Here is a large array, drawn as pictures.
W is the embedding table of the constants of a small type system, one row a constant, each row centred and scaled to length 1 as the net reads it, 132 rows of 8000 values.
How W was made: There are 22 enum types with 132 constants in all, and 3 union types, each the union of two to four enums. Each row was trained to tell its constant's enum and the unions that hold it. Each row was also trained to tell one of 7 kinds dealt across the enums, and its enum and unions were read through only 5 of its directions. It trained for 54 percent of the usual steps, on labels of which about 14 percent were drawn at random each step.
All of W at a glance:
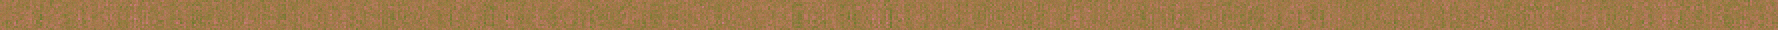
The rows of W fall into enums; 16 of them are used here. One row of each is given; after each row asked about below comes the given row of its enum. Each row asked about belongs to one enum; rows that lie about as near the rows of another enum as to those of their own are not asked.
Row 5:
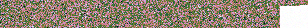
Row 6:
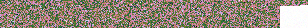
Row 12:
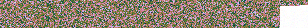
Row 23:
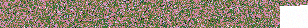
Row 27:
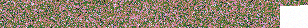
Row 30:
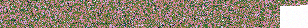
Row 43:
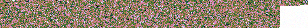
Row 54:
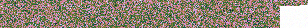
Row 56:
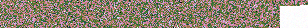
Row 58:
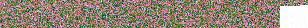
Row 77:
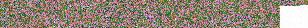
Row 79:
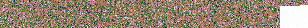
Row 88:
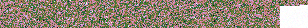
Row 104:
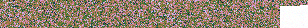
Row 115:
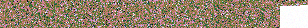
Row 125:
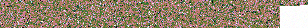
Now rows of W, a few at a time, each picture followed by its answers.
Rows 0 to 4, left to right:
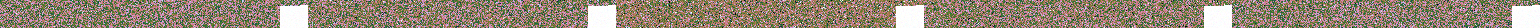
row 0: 6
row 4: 43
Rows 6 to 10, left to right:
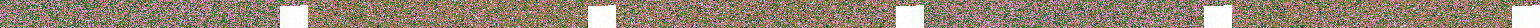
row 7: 115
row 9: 5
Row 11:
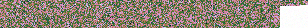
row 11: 115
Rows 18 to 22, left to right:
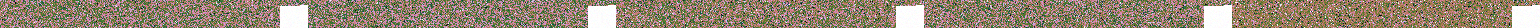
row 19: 43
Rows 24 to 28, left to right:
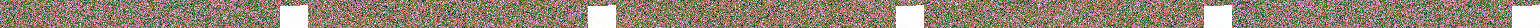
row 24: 115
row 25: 56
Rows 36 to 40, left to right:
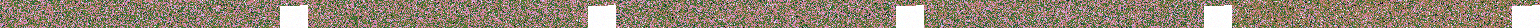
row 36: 54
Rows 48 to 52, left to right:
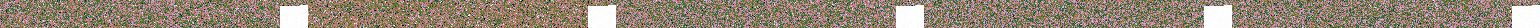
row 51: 54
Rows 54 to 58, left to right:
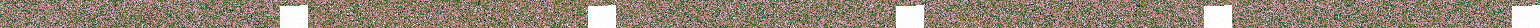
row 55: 43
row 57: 79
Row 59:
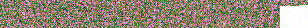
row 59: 56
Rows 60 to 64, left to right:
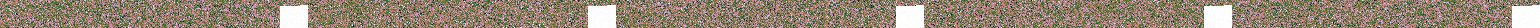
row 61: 43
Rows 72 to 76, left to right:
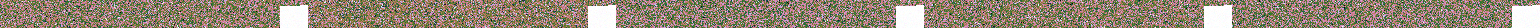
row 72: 56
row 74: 6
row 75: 23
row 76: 115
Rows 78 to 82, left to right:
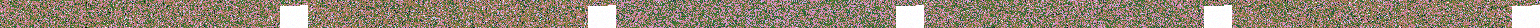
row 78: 6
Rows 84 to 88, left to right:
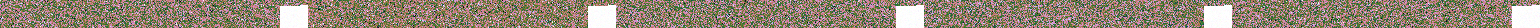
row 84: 79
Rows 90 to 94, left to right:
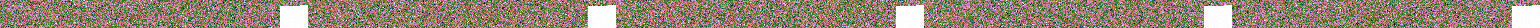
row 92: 58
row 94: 56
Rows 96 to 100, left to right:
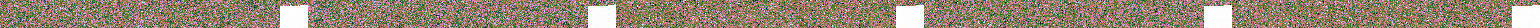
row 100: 56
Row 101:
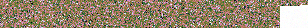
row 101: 54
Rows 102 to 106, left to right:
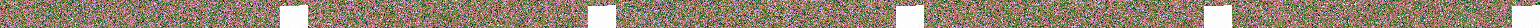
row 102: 43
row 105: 54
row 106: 125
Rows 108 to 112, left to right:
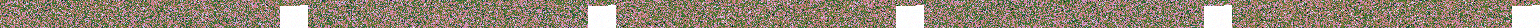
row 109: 77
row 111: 6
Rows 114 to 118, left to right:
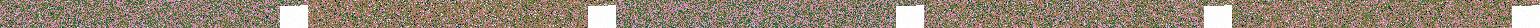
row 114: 6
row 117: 79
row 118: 5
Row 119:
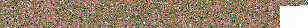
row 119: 125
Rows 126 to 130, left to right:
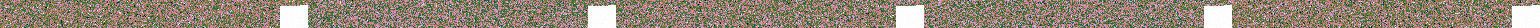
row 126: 115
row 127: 77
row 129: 12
